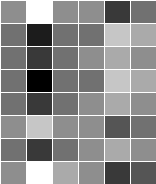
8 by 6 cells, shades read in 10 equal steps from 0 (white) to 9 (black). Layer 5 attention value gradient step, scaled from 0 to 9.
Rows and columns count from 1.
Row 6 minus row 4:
-1 -7 -1 -1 4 2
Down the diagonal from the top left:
4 8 5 5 3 5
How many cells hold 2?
3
